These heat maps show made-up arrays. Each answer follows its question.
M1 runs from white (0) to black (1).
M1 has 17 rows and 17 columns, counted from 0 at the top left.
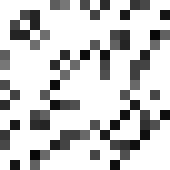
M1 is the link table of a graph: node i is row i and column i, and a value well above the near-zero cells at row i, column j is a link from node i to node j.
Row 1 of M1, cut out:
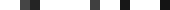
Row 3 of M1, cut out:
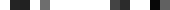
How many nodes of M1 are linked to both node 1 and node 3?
3
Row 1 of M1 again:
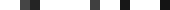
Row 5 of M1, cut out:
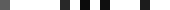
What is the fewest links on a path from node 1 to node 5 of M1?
3
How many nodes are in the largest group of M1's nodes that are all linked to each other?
4
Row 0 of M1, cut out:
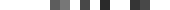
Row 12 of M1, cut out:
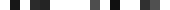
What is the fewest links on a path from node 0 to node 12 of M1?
2
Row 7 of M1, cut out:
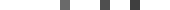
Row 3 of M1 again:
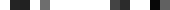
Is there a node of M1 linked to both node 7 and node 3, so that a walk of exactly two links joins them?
no
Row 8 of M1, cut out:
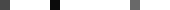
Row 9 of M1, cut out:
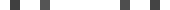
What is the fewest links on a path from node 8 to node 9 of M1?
4
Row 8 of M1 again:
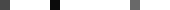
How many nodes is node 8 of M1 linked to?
3
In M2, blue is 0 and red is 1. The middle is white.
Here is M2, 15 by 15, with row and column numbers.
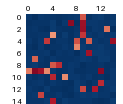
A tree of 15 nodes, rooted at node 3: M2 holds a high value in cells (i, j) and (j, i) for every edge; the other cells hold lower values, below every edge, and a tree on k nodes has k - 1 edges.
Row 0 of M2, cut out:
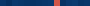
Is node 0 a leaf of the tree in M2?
yes
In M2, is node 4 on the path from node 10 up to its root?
yes
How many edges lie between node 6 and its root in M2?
3
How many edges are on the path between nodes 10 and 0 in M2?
4
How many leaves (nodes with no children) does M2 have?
7
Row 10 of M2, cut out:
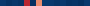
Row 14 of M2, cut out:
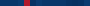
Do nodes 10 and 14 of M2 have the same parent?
yes
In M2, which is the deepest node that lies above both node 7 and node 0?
9
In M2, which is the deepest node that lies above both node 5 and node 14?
4
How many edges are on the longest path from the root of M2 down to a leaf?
3
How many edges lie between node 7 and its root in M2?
3
